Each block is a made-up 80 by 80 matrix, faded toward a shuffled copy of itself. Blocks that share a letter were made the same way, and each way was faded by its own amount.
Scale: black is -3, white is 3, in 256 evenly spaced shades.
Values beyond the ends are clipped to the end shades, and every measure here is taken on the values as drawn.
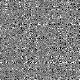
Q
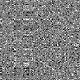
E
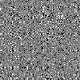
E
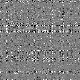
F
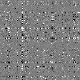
F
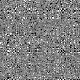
E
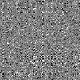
E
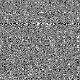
Q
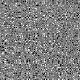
E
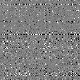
F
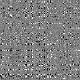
F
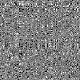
E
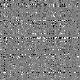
F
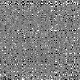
F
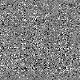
Q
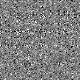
Q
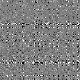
F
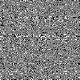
Q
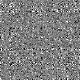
Q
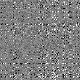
F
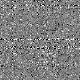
Q
